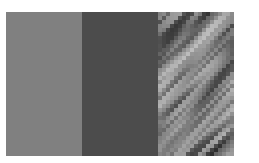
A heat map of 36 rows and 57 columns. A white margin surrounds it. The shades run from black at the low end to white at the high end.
The table splits into one row of 3 panels. Panel 1,1: middling, flat. Panel 1,2: low, flat. Panel 1,3: middling, slanting up to the right, strong in contrast.
